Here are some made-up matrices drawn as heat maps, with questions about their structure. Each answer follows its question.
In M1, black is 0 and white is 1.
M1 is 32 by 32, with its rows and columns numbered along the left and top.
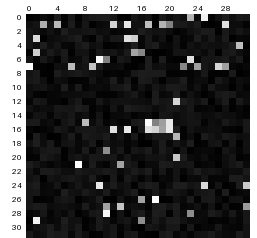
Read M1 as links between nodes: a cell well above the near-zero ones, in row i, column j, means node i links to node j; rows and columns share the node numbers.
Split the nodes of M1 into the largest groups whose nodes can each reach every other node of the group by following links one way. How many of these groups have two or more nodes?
0
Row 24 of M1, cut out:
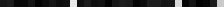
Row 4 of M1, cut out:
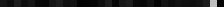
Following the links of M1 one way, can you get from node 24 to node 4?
no
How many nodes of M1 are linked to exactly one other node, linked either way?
5
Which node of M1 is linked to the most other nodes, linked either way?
node 1
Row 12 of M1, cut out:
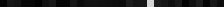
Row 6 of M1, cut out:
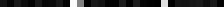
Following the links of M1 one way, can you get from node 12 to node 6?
yes
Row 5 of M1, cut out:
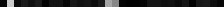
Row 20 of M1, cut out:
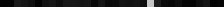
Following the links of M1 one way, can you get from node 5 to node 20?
yes
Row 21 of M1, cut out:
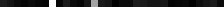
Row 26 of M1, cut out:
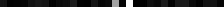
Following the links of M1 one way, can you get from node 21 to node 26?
no
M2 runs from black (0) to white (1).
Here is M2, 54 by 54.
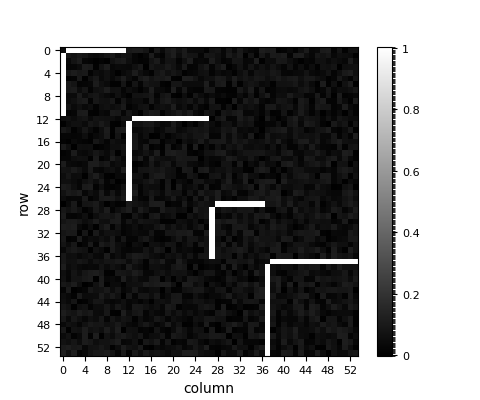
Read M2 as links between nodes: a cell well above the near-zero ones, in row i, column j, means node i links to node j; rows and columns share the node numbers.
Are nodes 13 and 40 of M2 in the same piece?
no
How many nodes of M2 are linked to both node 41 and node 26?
0
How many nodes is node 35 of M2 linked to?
1
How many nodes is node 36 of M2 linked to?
1
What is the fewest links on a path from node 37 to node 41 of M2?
1
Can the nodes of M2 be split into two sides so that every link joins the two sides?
yes
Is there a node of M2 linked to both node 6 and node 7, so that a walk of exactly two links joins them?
yes
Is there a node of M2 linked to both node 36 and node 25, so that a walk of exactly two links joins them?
no
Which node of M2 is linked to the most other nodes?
node 37
